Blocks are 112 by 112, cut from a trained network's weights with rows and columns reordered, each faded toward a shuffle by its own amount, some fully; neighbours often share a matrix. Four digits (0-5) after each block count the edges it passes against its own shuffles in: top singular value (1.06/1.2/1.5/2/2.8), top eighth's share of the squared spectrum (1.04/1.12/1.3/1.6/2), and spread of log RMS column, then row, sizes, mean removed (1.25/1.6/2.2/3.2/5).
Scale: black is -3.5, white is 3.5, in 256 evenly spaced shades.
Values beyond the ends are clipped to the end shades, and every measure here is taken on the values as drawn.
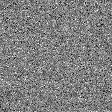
0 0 0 0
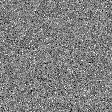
0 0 0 0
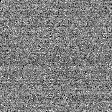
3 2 1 0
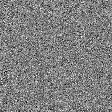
2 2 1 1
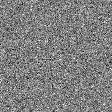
0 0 0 0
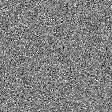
0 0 0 0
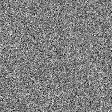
2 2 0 0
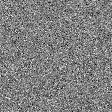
0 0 0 0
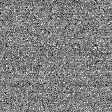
2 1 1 0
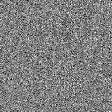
3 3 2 1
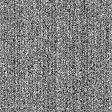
3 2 1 2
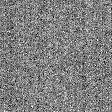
2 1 0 0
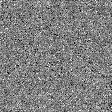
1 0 0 0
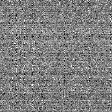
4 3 3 1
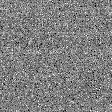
1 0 0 0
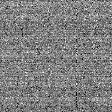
3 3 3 0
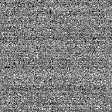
3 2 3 0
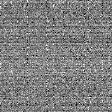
4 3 3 1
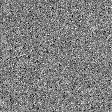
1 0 0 0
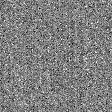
1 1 0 0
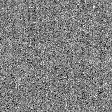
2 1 0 0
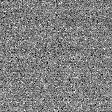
2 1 1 0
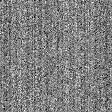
3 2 1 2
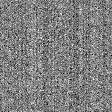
3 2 0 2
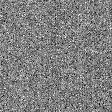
2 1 0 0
